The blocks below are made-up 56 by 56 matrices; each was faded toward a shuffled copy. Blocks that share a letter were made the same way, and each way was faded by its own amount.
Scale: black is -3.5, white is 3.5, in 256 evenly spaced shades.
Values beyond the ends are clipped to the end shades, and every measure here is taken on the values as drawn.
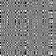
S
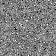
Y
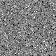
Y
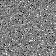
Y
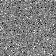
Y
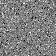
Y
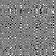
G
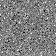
Y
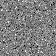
Y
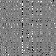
G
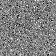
Y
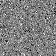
Y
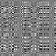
S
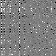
G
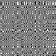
S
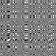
S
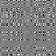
S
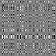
S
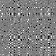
G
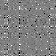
G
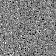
Y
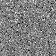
Y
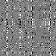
G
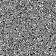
Y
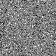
Y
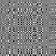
S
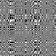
S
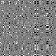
G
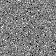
Y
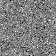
Y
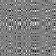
S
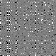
G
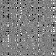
G
